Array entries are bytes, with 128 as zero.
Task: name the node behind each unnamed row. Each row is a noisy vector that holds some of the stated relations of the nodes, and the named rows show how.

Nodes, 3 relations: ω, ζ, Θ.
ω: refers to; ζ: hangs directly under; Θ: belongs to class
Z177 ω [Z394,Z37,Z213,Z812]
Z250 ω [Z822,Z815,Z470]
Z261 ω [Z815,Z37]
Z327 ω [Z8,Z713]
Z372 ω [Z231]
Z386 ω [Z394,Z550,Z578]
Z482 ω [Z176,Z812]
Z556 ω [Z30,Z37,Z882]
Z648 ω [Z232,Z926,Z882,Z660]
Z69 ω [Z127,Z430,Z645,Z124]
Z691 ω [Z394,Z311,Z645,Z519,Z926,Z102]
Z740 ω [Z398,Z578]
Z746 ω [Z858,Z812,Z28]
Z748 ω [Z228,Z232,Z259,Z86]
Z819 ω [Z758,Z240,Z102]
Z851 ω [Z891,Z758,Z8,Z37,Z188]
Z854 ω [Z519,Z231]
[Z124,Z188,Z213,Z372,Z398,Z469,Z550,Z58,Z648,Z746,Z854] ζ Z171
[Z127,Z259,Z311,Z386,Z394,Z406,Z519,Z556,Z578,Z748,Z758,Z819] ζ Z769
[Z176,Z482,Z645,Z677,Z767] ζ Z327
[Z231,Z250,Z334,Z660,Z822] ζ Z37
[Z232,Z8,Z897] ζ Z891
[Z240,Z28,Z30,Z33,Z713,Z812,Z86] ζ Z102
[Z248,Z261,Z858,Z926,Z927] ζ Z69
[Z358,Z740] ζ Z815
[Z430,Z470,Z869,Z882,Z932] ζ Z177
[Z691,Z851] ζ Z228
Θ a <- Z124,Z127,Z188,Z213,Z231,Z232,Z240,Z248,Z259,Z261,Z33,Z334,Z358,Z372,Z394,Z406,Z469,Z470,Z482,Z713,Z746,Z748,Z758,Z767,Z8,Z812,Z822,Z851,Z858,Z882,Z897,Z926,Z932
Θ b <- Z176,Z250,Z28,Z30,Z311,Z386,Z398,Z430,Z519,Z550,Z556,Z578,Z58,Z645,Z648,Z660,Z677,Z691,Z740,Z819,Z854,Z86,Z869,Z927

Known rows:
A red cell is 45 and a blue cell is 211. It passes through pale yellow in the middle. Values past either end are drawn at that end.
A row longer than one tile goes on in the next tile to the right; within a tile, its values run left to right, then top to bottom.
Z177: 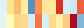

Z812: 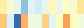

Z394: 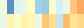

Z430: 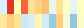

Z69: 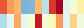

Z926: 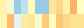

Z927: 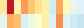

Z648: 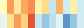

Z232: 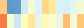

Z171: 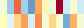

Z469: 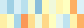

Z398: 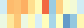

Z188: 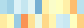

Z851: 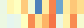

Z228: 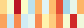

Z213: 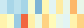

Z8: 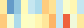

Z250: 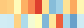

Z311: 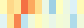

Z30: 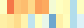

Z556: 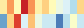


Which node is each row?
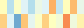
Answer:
Z713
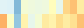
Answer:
Z470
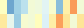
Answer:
Z822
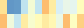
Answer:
Z897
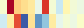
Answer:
Z740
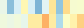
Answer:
Z758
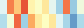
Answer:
Z819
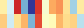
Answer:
Z102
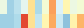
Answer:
Z372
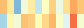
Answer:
Z261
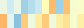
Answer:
Z240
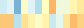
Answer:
Z882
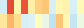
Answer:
Z869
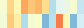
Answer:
Z660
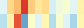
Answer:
Z578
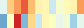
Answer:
Z386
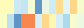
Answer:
Z746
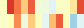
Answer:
Z691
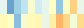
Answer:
Z334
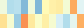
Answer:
Z124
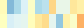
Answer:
Z127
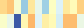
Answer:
Z482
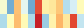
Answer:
Z37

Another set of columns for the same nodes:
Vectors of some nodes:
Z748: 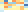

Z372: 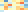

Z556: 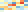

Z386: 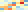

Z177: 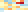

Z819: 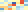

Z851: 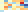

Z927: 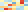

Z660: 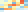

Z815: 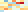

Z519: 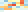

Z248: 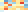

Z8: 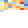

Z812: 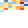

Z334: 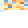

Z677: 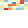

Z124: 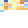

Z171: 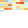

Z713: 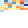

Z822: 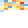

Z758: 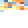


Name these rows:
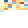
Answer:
Z358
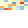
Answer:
Z740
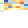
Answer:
Z932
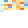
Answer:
Z231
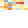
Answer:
Z769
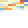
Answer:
Z648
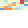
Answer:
Z691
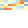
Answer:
Z854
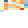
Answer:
Z232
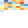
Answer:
Z470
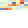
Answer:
Z250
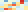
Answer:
Z645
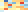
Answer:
Z767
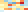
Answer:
Z327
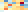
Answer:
Z482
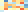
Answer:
Z897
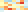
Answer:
Z69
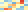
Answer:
Z869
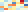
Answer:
Z30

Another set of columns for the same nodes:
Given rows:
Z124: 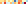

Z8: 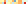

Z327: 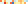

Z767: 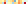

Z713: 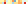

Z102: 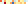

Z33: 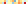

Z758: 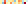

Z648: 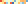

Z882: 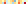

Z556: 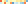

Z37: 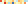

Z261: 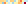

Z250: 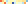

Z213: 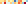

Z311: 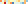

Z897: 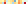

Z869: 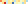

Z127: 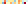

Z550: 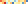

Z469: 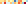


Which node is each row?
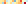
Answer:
Z851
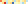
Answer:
Z660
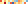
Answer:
Z171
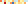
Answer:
Z228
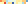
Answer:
Z740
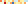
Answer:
Z891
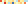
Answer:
Z815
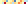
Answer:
Z482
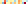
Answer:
Z394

